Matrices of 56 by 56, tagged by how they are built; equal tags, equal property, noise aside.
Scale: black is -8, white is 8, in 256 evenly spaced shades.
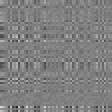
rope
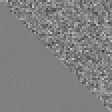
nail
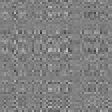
rope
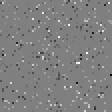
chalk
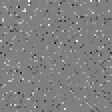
chalk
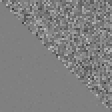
nail
